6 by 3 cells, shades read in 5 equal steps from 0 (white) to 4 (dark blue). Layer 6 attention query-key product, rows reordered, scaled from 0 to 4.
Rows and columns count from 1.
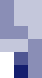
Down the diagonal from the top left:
2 1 1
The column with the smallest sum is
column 1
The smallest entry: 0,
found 2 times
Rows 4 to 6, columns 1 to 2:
1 1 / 0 3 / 0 4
